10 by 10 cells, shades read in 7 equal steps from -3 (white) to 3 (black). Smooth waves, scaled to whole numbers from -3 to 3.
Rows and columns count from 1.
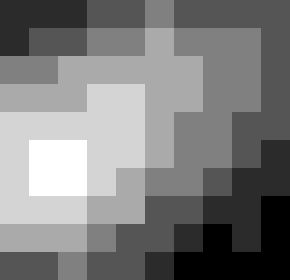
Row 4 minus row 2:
-3 -2 -2 -2 -2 0 -1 0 0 0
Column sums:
-5 -8 -10 -8 -6 -1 5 10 12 18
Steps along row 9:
same same up up same up up down up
